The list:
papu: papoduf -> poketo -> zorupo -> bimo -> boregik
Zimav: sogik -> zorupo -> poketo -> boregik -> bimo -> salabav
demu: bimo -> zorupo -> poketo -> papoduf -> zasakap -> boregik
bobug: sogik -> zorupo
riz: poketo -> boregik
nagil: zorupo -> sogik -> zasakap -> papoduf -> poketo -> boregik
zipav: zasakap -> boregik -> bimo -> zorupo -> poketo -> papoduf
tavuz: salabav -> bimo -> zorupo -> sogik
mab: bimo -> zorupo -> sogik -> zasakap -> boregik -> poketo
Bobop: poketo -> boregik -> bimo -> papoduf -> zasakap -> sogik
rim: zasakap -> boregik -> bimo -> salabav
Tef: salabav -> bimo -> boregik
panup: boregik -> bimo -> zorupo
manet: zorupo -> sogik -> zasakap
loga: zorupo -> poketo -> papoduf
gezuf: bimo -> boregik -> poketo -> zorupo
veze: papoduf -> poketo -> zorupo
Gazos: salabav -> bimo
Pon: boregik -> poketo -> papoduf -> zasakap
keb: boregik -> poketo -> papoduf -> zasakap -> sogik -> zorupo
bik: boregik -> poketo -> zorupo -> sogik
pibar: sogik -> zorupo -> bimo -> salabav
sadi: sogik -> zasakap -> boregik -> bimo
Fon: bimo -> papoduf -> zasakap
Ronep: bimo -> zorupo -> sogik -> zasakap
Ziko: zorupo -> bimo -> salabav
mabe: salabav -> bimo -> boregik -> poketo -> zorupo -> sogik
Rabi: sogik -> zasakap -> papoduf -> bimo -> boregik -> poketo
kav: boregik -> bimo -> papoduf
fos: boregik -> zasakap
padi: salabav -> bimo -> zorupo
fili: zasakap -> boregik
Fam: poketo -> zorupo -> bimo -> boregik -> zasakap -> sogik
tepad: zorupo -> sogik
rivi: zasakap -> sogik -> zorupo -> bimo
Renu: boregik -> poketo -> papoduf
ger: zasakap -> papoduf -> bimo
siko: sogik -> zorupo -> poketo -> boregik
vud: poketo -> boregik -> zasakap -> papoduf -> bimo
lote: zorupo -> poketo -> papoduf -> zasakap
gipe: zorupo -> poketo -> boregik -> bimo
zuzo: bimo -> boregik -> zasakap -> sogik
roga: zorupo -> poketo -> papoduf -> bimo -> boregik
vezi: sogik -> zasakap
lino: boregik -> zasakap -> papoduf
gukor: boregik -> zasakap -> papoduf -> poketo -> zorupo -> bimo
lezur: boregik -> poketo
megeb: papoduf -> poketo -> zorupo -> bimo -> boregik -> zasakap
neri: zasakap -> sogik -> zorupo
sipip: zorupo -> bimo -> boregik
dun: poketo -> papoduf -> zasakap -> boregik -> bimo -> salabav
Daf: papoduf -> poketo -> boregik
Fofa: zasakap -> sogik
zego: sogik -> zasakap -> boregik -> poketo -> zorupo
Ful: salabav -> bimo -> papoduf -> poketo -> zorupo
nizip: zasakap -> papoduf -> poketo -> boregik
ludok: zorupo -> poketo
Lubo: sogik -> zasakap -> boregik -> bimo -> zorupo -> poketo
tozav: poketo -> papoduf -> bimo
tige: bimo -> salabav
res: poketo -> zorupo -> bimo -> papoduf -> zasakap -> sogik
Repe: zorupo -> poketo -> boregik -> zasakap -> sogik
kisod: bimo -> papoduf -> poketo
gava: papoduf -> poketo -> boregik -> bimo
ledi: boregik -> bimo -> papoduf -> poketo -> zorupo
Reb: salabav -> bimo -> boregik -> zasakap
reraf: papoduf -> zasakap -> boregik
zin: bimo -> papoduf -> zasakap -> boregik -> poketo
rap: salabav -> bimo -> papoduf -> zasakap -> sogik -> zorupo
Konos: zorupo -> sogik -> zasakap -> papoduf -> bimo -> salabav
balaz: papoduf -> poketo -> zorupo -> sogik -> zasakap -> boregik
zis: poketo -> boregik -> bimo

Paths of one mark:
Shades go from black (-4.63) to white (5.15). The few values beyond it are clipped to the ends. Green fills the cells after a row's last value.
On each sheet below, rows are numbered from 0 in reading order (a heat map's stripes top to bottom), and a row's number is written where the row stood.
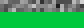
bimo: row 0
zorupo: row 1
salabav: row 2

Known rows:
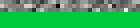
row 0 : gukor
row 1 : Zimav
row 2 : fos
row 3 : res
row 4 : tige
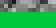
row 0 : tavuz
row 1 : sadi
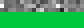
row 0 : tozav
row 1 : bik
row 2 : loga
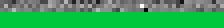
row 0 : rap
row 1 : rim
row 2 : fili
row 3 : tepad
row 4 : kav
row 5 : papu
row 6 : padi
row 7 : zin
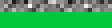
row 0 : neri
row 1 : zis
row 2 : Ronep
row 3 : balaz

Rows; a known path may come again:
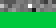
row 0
Ful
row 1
papu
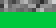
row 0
Reb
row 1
mabe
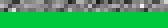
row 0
Fam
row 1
Pon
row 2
sadi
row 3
neri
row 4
sipip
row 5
gipe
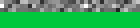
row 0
zis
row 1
vezi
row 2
res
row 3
riz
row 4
Zimav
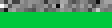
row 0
siko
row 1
zin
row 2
fos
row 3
pibar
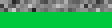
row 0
Ronep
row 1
megeb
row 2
lote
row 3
Fofa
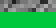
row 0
panup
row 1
mab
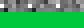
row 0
Daf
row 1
gava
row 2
tozav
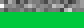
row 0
nizip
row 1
gukor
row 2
bik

